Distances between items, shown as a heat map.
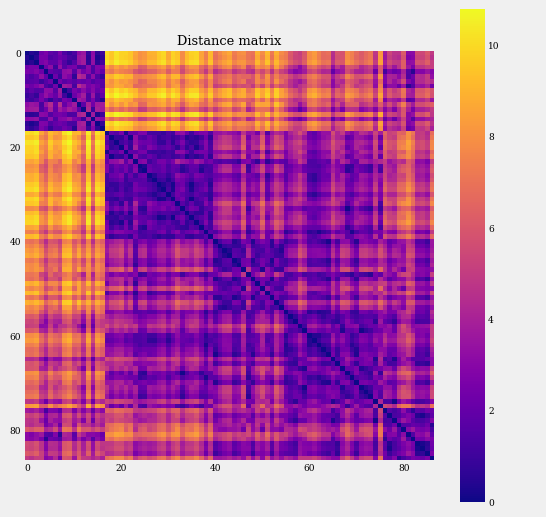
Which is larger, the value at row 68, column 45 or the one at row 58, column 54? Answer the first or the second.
the second
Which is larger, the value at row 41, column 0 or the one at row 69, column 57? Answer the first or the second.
the first
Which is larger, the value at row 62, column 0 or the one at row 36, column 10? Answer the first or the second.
the second
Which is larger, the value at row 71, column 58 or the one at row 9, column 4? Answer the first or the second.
the second
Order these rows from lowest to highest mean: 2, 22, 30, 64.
64, 30, 22, 2
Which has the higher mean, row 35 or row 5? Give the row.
5
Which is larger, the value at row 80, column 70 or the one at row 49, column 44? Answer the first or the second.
the first
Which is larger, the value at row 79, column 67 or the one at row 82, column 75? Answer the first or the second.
the second
